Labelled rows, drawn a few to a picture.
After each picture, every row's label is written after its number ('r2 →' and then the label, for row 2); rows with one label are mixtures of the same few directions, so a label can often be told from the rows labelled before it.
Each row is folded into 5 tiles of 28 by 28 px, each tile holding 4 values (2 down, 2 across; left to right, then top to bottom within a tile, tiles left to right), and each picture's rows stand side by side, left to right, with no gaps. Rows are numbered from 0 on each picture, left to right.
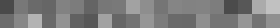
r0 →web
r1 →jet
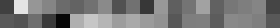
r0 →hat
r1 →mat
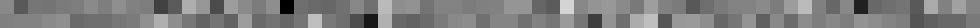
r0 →hat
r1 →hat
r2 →web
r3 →jet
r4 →web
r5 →web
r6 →hat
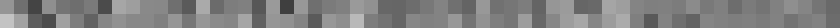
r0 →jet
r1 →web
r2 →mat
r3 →web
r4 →hat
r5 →jet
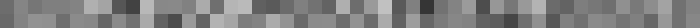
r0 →jet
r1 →web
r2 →web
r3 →web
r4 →web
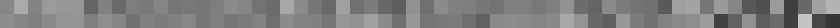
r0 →hat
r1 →jet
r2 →web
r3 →hat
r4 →jet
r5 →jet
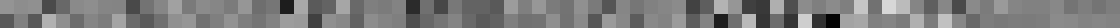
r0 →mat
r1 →jet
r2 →mat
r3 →hat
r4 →mat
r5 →jet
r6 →hat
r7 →hat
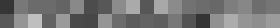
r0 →web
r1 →hat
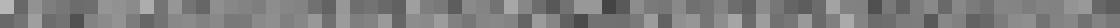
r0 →mat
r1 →mat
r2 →web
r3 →jet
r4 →hat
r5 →web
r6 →jet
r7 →jet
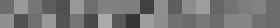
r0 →jet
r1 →mat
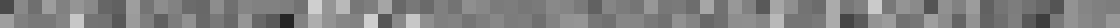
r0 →mat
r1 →jet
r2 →jet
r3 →mat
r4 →jet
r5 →mat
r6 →jet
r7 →hat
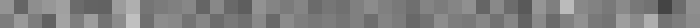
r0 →jet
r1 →web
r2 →jet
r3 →web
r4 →web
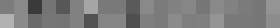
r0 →jet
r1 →mat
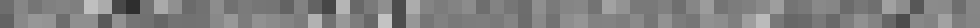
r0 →jet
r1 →hat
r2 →web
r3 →web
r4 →hat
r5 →hat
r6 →hat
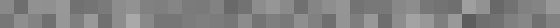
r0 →jet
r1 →jet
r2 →jet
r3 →mat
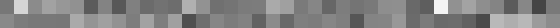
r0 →hat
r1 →mat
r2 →mat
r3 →hat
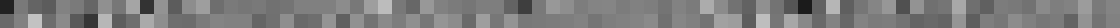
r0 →web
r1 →mat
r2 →web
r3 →web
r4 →web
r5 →web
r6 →web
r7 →web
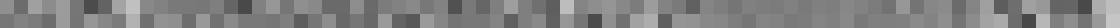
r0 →jet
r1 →web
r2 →jet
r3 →jet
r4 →web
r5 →jet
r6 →web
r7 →jet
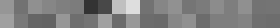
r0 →jet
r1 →jet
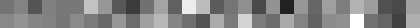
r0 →jet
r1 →hat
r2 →mat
